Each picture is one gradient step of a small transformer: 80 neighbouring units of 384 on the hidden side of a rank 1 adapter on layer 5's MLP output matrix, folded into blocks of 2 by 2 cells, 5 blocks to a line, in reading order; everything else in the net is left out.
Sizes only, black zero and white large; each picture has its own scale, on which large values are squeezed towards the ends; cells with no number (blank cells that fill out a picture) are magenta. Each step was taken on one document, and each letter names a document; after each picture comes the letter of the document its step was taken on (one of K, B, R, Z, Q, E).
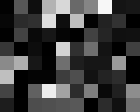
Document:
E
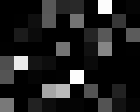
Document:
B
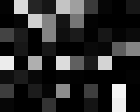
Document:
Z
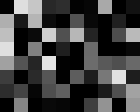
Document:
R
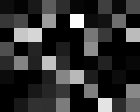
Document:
B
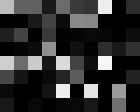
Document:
Z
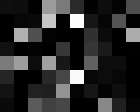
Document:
B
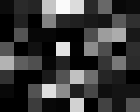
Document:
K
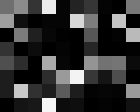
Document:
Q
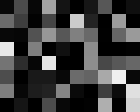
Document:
R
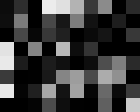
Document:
K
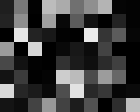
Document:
K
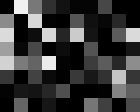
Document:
R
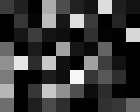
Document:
E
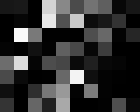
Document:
E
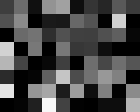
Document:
K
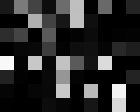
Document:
Z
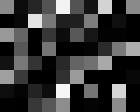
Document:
Z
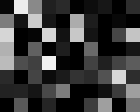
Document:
R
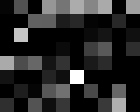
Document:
B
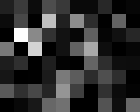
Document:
K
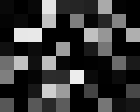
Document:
B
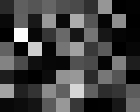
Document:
K
